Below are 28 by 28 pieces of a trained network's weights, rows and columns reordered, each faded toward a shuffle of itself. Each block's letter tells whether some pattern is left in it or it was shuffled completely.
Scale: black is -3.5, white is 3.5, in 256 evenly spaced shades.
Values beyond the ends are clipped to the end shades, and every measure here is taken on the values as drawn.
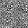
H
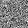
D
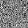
H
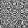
H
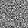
H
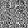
H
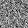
D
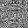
H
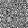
H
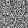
H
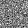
D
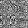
H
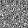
H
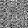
H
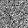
D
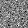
D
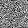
D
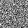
D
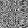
H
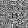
H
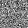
D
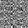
H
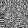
H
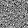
D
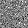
D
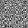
H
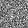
D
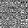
H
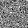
D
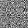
H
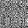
H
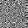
H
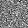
D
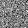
D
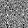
H
